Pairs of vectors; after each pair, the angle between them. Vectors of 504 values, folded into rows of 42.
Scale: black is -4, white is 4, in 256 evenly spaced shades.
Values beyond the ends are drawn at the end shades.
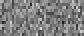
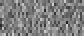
orthogonal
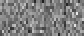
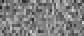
partly opposed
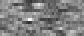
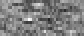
nearly parallel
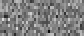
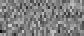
partly aligned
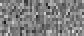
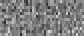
nearly parallel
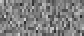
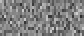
nearly parallel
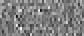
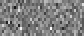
partly aligned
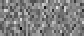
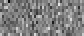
orthogonal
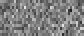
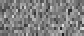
nearly parallel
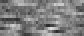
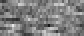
nearly parallel
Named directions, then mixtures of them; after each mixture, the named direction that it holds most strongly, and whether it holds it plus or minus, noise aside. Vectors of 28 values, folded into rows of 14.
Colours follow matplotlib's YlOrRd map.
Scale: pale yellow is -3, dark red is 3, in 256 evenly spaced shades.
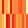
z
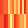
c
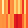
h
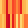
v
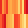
c, plus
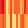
v, minus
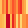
v, plus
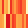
z, plus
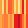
h, plus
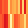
c, plus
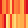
z, minus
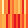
h, plus
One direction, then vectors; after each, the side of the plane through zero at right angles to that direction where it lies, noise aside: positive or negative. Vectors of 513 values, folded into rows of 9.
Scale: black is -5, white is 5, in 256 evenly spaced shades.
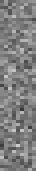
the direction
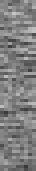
positive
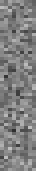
negative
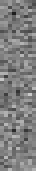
negative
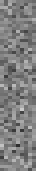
negative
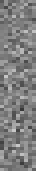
positive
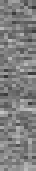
negative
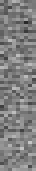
negative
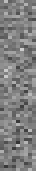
positive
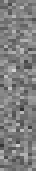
positive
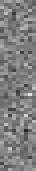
negative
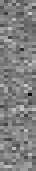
negative
